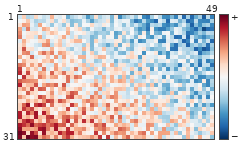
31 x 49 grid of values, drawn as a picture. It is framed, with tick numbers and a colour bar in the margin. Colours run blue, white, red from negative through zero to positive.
Ninth with the highest average: bottom left. Histogram: bell-shaped. Ninth with the lowest average: top right. Slope: up to the bottom left. Odd rows or columns: none.
